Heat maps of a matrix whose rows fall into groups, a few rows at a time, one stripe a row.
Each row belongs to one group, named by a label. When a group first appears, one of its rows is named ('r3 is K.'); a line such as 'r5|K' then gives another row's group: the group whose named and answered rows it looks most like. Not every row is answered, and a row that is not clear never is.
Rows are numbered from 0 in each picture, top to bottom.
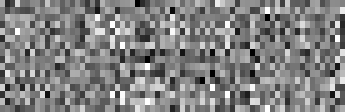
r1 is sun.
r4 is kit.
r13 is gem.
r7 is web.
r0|kit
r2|kit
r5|gem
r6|gem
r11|sun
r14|gem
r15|sun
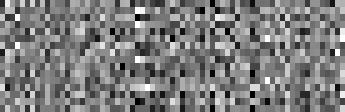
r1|sun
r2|kit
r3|sun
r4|web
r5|sun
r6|kit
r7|gem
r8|sun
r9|web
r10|web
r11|sun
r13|web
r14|kit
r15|web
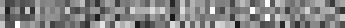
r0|sun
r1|gem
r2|sun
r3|kit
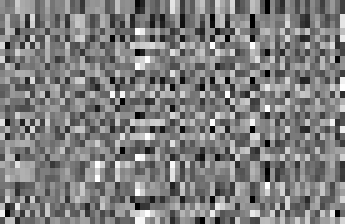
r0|kit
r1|kit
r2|web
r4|sun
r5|web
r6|gem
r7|kit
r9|sun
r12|sun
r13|gem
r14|web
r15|sun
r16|kit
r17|gem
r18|web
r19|gem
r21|web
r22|sun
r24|kit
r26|sun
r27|sun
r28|web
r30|gem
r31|sun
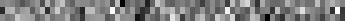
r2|kit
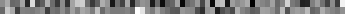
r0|web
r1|sun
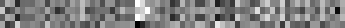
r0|sun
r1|gem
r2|sun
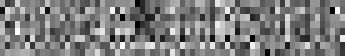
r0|kit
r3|kit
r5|web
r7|kit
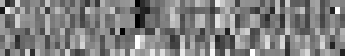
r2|kit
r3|kit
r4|web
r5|sun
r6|sun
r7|gem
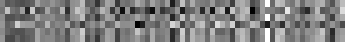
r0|sun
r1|web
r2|sun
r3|kit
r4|sun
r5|sun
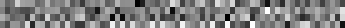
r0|kit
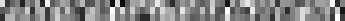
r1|gem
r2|gem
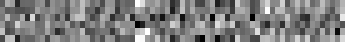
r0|sun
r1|sun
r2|web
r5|sun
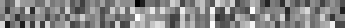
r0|kit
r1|gem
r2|sun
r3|gem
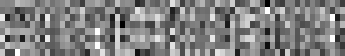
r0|kit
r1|sun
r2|gem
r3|web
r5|gem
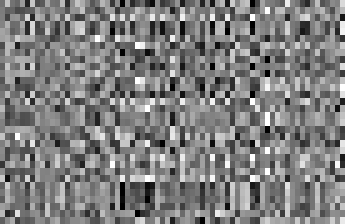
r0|web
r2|gem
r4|web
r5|kit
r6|sun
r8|kit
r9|web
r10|kit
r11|sun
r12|sun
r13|web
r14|gem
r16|sun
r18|kit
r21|sun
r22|gem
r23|gem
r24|sun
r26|web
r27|web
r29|web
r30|kit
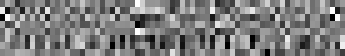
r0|sun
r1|gem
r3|kit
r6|web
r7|kit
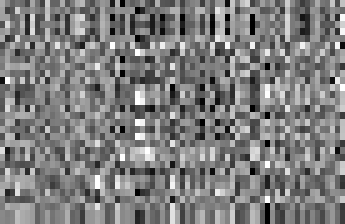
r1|kit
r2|web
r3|web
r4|web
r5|kit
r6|gem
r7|sun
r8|web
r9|kit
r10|web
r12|sun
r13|sun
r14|sun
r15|web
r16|kit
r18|web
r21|gem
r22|gem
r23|sun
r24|web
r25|kit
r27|kit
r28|sun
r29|kit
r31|kit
